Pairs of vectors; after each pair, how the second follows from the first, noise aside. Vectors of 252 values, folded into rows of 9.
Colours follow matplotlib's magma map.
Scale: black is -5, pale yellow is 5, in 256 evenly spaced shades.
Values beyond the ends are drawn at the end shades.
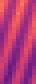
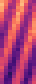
scaled up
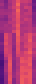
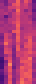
copied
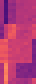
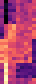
scaled up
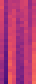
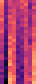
scaled up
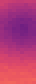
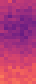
copied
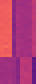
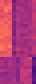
copied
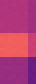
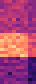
scaled up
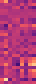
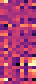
scaled up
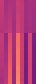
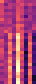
scaled up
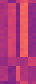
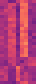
copied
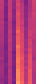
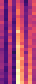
scaled up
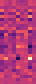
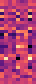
scaled up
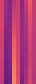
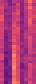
copied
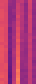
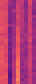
copied
